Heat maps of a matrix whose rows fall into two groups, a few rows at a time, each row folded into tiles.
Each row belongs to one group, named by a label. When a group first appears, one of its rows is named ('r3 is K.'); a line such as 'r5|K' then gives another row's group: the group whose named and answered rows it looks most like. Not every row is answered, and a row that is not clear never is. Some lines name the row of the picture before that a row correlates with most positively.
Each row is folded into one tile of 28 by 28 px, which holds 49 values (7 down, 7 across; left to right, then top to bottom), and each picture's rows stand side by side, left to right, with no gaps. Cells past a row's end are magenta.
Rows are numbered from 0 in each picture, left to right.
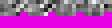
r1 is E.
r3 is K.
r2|K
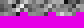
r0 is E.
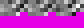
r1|E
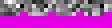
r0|K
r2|E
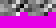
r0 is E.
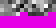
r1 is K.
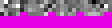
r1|E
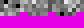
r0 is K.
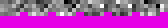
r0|E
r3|K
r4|K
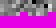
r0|E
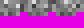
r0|K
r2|K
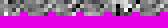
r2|E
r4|K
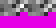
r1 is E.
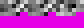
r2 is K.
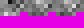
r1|K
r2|K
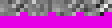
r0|E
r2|E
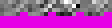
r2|K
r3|K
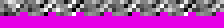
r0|K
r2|E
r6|E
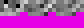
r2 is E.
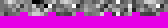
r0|K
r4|K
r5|K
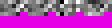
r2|K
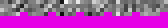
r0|E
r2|K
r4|K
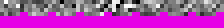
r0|K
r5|K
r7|K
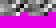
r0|E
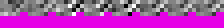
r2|E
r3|E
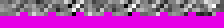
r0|E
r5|E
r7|K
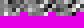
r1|E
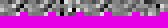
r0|E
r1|E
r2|K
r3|E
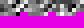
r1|E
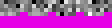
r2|K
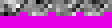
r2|E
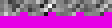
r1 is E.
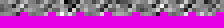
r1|E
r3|E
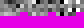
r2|K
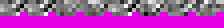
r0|E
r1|E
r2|K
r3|K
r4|E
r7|K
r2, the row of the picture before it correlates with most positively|2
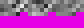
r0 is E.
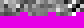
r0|K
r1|K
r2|E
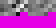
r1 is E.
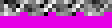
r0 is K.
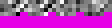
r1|E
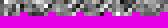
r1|K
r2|E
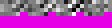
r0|E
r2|E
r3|K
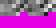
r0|E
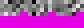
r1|K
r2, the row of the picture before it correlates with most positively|1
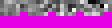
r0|K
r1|E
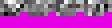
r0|K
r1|K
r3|K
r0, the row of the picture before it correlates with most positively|0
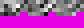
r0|K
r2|E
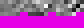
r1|K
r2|E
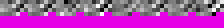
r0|E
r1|E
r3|E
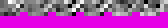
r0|K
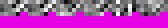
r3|E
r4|K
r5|K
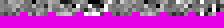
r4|K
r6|K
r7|K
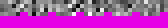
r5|K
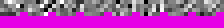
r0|K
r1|E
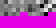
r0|K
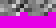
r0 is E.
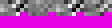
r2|E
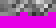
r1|K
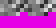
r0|E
